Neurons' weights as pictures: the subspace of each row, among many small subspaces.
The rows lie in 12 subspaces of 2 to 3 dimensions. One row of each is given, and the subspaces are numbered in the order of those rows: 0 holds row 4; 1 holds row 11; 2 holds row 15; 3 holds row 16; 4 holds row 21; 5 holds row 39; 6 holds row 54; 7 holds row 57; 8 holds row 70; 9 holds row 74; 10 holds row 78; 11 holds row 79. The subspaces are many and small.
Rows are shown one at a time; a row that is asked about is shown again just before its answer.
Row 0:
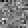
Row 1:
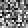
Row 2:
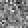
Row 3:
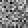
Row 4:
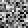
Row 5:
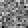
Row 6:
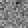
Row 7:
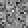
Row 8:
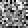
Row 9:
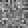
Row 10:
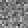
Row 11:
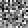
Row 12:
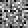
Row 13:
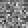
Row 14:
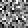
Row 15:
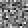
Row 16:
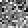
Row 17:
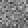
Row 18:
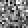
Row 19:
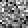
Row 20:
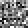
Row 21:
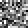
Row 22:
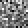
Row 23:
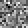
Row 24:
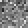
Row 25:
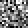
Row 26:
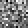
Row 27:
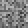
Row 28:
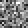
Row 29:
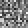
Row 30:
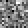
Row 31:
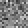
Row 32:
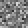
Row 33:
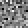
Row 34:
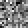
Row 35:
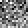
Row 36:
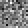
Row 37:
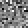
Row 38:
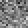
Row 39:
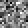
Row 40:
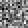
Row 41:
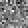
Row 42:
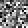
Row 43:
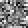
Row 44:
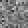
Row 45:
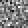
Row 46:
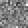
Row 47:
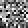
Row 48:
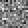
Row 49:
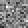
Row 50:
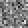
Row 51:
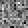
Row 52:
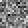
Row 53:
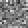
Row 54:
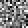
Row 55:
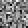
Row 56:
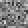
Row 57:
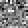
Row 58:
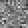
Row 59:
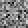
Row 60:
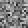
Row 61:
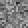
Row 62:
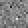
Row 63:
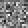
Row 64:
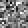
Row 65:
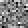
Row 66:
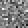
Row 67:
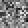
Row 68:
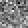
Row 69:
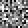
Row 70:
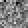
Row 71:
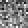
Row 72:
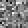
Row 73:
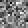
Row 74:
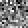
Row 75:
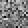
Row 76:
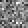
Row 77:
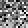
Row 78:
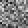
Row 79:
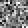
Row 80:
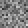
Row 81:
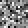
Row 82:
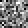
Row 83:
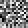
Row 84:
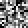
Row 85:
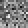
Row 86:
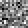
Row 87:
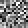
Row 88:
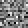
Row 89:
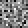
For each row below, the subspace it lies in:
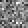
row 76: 8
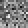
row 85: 10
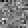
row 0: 1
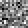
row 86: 4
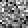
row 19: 10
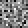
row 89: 2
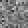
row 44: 0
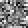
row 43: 7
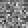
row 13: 7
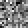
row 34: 5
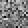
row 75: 11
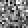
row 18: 9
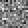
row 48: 1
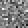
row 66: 6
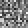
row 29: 2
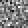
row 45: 6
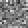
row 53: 1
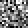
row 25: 9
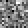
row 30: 0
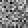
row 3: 3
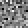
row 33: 6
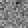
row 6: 8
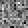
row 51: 4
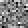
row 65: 2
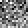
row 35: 3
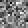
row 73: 5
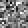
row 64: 5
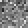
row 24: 3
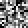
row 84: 0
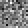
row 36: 7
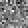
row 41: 9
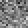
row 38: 10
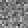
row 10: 8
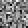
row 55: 6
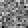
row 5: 2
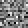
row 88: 2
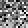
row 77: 11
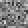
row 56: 4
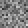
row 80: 6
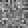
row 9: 1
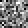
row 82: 8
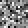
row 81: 4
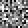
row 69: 1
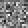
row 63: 7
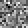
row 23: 11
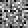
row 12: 2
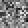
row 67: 5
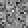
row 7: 0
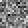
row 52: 10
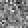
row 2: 9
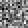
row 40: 4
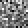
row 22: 6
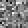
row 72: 5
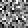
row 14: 6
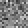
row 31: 11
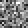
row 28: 8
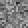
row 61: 0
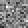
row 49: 0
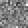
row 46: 11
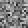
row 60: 7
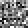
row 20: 4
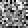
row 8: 7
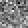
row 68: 10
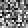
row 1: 2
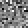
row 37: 6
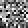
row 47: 10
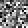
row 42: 11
